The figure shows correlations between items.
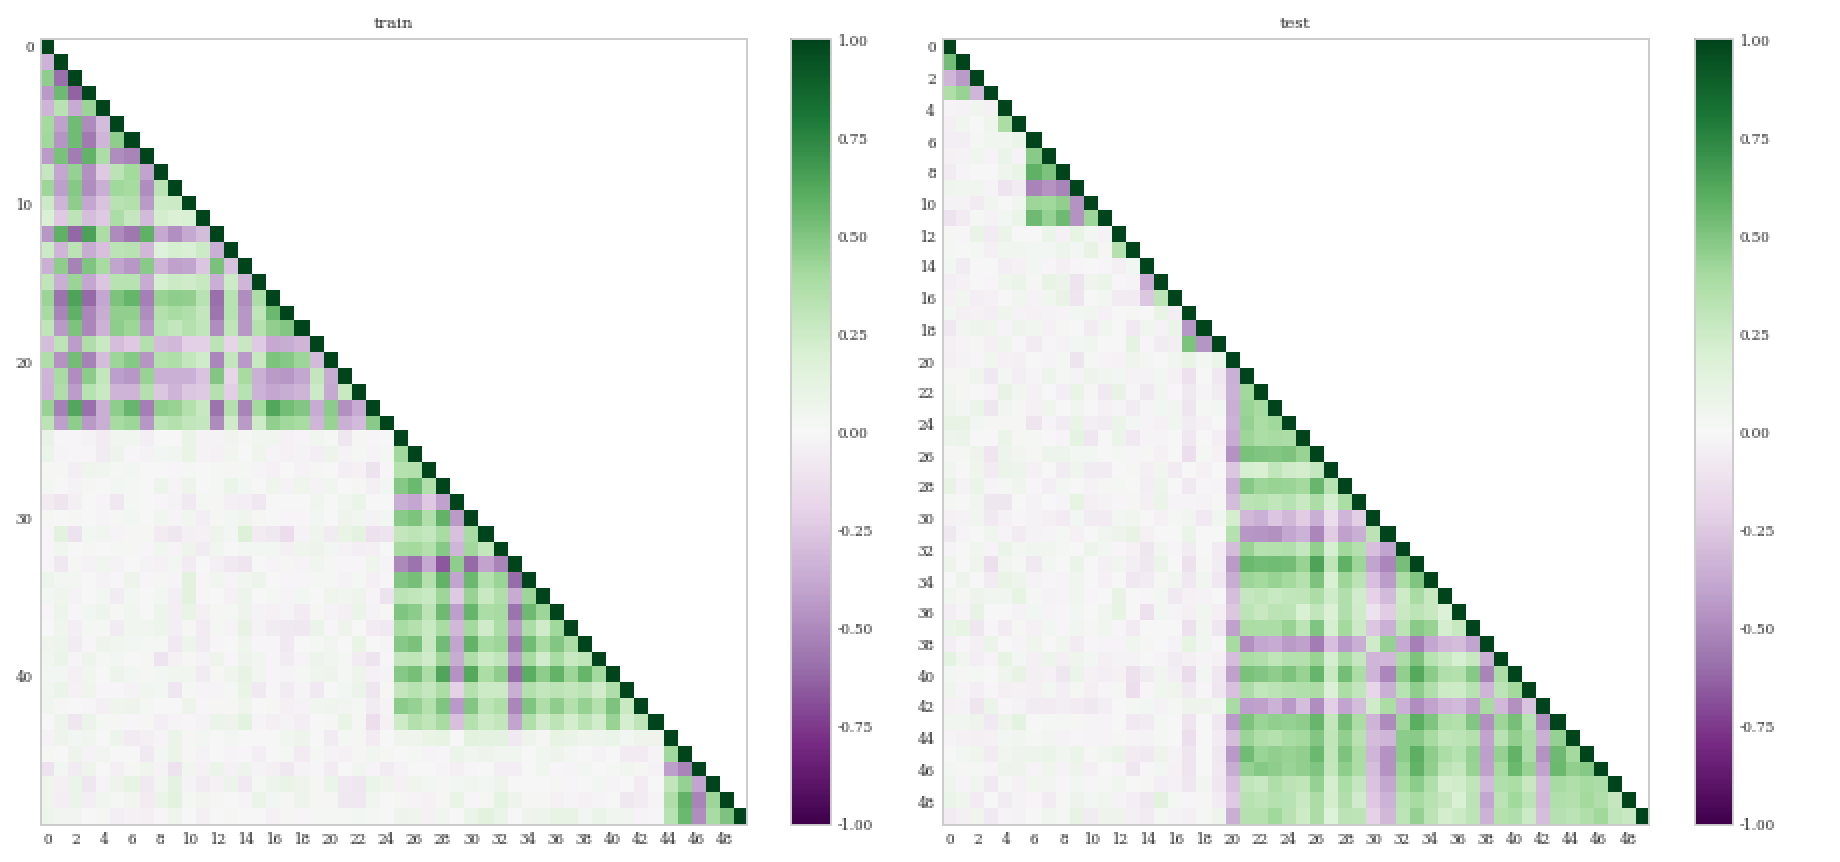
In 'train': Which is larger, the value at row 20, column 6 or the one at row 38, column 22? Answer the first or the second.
the first
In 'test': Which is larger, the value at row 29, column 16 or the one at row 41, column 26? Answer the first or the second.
the second
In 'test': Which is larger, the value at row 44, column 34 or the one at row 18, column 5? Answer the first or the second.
the first
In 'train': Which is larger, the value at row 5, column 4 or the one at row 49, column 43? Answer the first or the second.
the second
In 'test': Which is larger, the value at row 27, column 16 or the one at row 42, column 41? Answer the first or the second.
the first
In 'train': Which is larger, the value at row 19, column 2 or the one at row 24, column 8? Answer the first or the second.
the second
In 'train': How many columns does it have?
50
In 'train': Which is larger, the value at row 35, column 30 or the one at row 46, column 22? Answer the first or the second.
the first
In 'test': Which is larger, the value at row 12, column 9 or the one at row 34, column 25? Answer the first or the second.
the second
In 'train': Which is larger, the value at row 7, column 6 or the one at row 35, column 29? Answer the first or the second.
the second
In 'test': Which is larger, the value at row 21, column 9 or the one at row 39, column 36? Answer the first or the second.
the second
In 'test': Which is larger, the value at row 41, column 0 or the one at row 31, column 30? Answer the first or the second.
the second
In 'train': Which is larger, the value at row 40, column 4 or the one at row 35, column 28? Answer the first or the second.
the second
